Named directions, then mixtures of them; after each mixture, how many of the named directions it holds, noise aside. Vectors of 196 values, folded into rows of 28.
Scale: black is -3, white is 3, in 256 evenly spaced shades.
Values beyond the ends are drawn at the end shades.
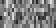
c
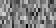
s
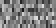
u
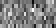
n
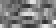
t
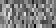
three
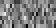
two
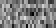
three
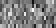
one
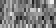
three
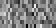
two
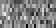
three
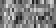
two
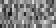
two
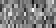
one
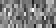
one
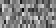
one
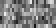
three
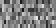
one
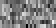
three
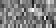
two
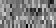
three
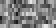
two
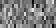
one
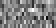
two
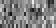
two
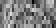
three
